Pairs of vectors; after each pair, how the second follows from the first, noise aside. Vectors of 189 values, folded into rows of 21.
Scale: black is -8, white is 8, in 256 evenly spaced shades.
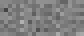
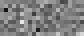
scaled up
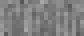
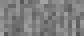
copied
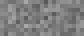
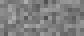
copied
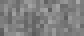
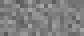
shuffled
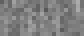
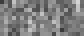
scaled up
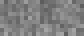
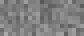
copied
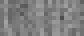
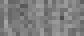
copied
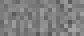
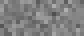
shuffled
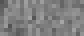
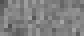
copied
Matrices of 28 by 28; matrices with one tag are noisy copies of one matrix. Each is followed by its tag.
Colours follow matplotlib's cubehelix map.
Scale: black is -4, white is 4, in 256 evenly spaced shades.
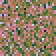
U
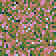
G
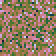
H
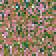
U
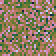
H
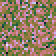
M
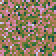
U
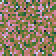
U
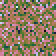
U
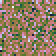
H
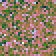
M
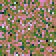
G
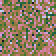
H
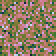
G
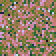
G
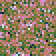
G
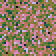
M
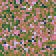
M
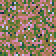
G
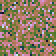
G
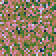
U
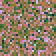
H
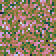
G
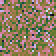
H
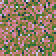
U
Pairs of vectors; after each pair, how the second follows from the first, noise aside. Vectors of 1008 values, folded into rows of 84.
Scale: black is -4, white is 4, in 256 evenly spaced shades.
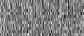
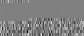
partly zeroed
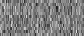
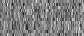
reversed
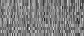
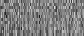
reversed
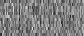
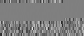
partly zeroed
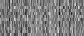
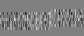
partly zeroed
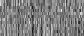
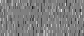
partly zeroed
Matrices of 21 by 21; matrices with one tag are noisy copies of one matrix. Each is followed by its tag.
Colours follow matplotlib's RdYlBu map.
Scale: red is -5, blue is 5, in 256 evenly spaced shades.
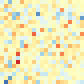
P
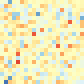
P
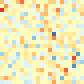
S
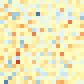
P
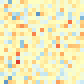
P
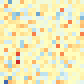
P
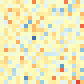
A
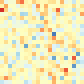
S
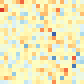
S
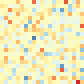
A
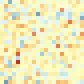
P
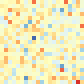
A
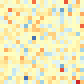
A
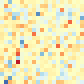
P
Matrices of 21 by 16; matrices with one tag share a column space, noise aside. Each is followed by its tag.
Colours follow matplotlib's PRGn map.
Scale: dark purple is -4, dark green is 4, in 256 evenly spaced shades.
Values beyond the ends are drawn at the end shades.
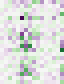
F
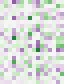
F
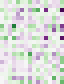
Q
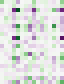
Q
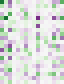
F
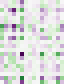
Q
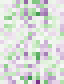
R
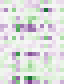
Q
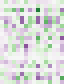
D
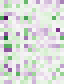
F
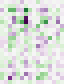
D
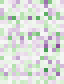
F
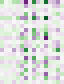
F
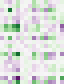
Q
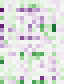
Q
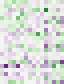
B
